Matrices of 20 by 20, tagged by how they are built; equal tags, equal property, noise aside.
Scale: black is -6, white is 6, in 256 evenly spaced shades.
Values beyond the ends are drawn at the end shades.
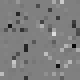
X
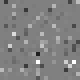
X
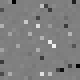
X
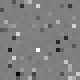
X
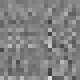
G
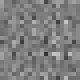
G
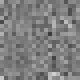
G
